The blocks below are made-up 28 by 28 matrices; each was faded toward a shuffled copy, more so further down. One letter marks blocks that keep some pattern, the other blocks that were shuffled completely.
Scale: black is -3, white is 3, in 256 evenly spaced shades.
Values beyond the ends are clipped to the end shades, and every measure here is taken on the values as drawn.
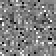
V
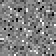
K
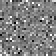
V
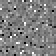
K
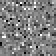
V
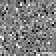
K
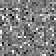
V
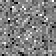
K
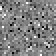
K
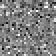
K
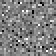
K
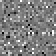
V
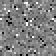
K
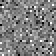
K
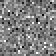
K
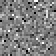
K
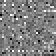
V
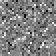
K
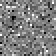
V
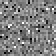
V
